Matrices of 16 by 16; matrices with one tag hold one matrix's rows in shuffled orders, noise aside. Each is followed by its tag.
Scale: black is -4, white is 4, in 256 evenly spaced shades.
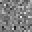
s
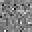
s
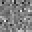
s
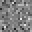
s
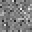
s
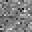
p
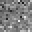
p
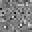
s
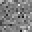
p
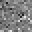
p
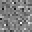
s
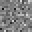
s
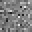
p
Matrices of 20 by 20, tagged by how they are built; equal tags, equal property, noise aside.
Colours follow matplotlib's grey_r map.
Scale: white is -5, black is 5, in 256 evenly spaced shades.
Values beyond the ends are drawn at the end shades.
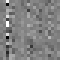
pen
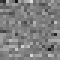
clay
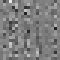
pen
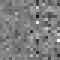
pen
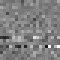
clay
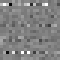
clay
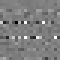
clay
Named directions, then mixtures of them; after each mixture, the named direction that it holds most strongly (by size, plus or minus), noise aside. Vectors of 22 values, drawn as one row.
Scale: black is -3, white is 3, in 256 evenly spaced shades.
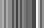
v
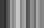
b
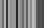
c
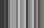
b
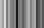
b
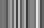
v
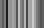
c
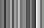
v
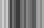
b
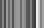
v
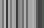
c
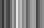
v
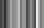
b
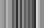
v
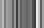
v
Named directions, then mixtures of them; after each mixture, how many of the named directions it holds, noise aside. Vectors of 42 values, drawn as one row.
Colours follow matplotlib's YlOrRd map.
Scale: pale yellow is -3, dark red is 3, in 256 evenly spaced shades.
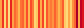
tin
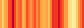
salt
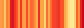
two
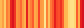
two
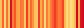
two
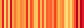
one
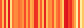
one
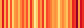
two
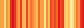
two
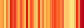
two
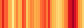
one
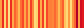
one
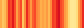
one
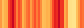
one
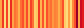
one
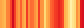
two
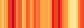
one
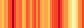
one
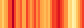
one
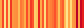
one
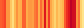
two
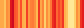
two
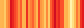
two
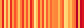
one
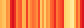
two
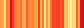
two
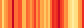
one
